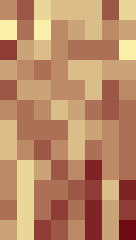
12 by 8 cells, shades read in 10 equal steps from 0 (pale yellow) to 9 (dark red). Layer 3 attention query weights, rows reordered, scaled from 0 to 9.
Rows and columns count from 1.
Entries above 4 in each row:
2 1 4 1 2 4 4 3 3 5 6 4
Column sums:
44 39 46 53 42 57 50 55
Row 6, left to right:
4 5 4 2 3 5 6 5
